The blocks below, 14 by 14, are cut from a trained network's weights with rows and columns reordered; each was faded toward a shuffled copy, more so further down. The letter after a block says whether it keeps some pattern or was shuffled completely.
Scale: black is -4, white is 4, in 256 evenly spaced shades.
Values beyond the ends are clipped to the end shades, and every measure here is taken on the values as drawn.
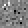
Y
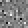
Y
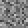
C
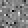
Y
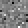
Y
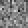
Y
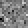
Y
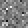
Y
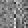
C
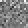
Y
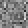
C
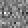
C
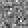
Y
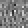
C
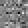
C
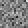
Y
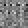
C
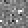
Y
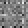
C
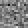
C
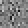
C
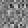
C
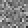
Y
